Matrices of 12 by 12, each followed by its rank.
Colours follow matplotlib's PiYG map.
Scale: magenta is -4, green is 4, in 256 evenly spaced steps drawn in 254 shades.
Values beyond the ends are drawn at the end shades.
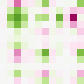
two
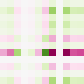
one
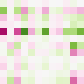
two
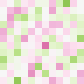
full rank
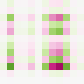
one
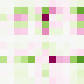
two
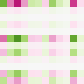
one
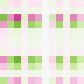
one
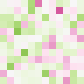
full rank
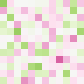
full rank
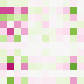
two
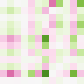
two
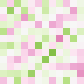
full rank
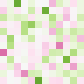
full rank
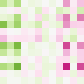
two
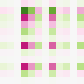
one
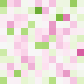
full rank
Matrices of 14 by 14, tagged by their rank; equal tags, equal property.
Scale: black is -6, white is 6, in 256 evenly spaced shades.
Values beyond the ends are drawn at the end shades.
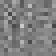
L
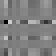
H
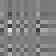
H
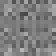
L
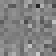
L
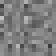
L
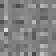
L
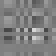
H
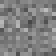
L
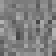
L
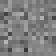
L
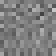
L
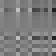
H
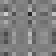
H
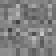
L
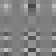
H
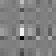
H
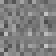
L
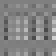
H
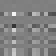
H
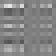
H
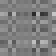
H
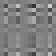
H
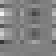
H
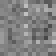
L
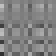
H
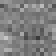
L
